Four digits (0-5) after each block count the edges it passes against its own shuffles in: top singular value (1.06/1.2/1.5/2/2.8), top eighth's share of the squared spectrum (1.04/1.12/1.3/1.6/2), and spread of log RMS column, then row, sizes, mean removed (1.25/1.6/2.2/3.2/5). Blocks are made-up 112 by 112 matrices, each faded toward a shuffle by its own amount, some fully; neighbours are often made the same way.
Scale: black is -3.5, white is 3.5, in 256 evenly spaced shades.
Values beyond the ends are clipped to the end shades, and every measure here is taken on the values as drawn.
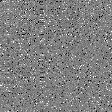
4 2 0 1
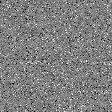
0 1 1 1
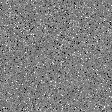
0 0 0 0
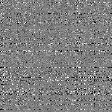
2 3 3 4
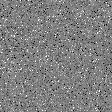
0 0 0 0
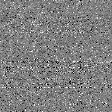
2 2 2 3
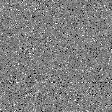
2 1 1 2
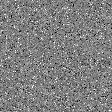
0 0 0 0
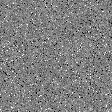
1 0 0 0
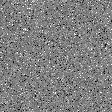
1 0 0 0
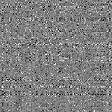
4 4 2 3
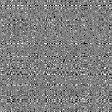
5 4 3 4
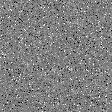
2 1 0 0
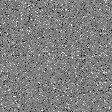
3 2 0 1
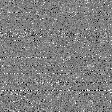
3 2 0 3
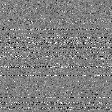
2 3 0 4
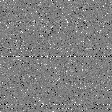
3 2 0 2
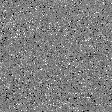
1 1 0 1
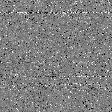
2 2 0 2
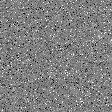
0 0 0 0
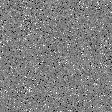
0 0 0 0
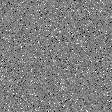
0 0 0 0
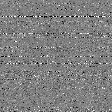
3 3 0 3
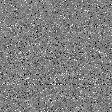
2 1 0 2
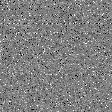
1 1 0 1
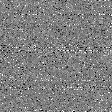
2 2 0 2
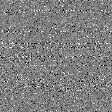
2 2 0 3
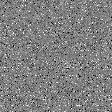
1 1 0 2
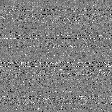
2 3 0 4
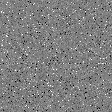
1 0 0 1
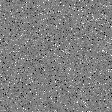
0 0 0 0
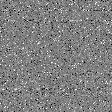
1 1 0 1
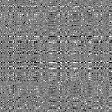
5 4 3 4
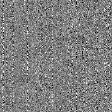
2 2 4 0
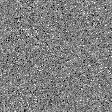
0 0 1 0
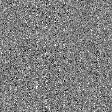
1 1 3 0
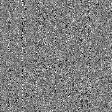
1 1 3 0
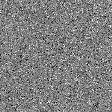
0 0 1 0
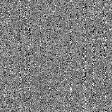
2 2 3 0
